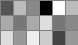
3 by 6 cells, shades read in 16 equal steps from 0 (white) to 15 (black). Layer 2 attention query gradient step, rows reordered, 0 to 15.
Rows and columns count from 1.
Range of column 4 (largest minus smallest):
13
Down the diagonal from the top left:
10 8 1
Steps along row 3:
up down up up down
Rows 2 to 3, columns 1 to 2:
5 8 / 2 6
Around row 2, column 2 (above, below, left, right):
4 6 5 5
